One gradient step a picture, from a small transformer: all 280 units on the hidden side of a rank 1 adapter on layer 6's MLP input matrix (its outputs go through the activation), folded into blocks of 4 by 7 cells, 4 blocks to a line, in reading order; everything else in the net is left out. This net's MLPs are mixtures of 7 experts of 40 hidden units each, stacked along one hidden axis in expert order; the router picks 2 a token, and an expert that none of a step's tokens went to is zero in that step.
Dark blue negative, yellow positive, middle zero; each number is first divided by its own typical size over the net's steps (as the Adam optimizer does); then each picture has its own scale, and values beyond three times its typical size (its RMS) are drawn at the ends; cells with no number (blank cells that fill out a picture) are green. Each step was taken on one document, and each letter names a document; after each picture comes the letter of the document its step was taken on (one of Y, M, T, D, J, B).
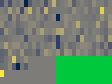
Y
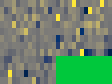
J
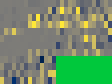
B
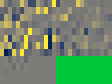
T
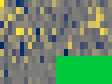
T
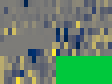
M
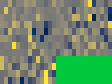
M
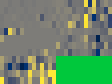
B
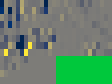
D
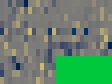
Y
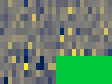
J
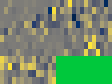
M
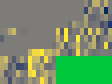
B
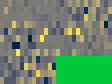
M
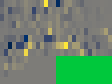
D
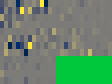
D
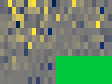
Y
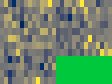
J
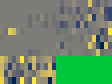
B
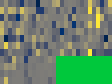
T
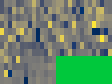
T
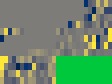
B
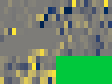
B
